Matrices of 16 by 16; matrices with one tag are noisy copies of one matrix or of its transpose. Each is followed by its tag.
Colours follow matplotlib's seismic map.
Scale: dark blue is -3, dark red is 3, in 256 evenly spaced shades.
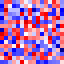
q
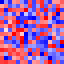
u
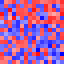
u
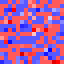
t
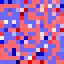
q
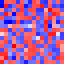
t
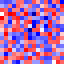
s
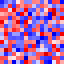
s
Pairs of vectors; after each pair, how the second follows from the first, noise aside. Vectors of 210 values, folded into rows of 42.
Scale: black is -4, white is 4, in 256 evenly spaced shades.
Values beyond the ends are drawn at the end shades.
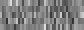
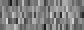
negated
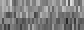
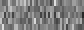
shuffled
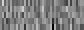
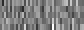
negated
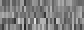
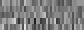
negated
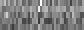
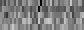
negated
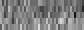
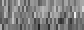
negated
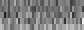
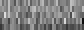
negated
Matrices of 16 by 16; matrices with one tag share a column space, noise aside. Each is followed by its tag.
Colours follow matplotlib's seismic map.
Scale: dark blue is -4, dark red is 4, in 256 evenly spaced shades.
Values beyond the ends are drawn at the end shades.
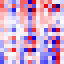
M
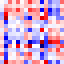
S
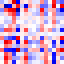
M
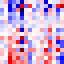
M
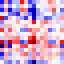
S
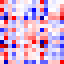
S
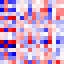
S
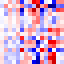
M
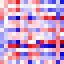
S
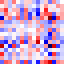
S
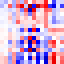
M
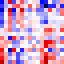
M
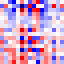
M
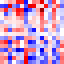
M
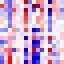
M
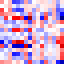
S
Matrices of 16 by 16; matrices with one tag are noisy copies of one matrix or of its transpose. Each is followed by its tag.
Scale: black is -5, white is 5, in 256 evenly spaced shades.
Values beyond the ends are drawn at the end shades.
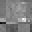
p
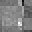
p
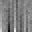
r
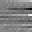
r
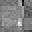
p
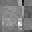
p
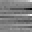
r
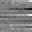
r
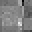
p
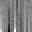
r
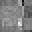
p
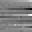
r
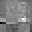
p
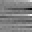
r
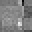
p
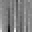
r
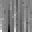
r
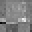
p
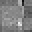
p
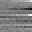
r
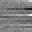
r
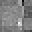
p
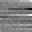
r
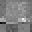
p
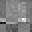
p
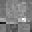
p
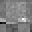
p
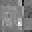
p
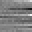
r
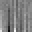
r
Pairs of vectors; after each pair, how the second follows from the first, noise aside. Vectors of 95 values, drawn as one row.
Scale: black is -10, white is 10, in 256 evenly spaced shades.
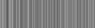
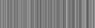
reversed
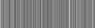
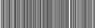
scaled up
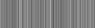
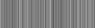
copied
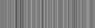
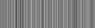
copied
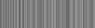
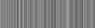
negated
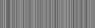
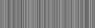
reversed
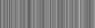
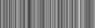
scaled up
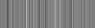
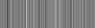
copied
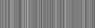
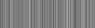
reversed
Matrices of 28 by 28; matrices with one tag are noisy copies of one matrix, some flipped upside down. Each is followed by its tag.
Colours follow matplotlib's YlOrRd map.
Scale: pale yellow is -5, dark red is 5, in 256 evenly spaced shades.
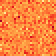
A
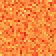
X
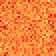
A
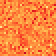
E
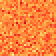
X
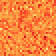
E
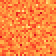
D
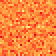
D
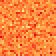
D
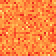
A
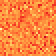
E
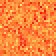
E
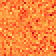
E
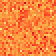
E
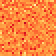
X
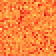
E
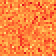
E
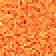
X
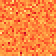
X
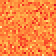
E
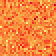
E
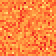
E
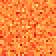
D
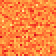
D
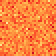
A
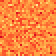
D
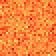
A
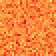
X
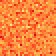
D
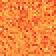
E
